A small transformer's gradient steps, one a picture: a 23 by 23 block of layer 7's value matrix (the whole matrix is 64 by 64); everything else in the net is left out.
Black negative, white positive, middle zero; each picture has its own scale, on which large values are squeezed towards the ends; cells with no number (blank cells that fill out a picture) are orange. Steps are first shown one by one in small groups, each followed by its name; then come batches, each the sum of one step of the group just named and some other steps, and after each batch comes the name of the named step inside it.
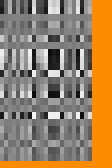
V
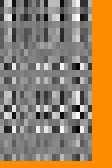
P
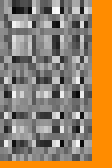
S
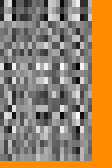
P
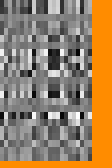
V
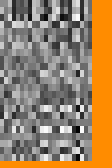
S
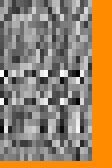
S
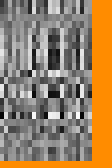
V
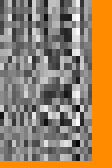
V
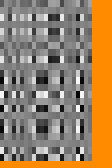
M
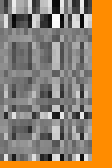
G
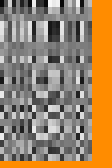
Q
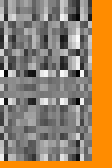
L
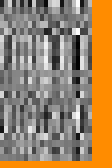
Q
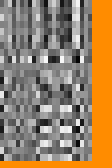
M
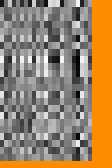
Q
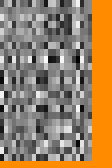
M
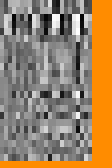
G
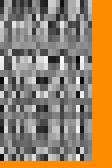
M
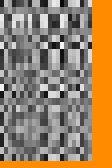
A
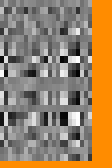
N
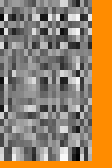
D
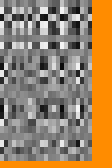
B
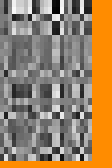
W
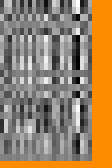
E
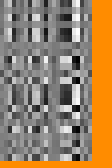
E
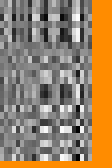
D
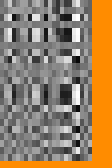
W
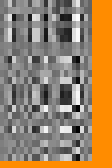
W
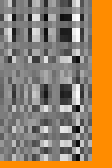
D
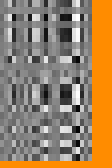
W
